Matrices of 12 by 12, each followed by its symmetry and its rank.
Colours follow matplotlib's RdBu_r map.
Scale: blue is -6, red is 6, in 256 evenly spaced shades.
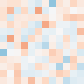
symmetric, full rank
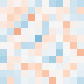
symmetric, full rank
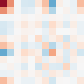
symmetric, rank two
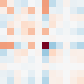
symmetric, rank two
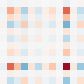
symmetric, rank one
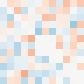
antisymmetric, full rank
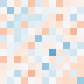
symmetric, full rank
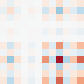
symmetric, rank one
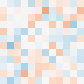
antisymmetric, full rank
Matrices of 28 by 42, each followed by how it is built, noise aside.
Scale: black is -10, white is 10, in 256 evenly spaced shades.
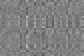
low rank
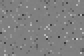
sparse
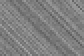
Toeplitz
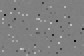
sparse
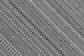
Toeplitz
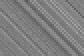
Toeplitz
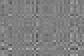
low rank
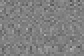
low rank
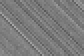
Toeplitz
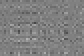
low rank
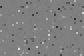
sparse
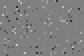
sparse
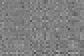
low rank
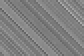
Toeplitz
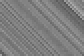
Toeplitz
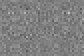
low rank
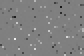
sparse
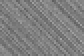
Toeplitz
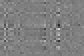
low rank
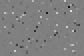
sparse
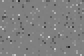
sparse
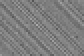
Toeplitz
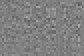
low rank
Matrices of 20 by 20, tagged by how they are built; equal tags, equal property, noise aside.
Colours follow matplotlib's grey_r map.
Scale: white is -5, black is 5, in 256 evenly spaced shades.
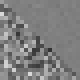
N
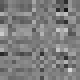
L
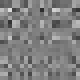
L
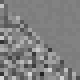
N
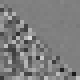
N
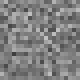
L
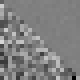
N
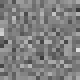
L
